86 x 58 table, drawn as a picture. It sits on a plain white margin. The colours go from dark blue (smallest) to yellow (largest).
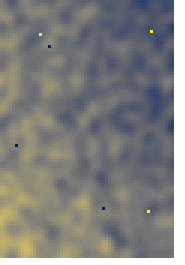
The field is mottled with small blotches. Values rise toward the bottom left. No regular stripes run through it. The ninth with the highest average is the bottom left. Six lone cells stand out: three far higher and three far lower than their neighbours.
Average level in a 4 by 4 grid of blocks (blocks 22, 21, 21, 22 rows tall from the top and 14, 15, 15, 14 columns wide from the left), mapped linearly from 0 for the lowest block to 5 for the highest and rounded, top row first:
2210
3210
4321
5432
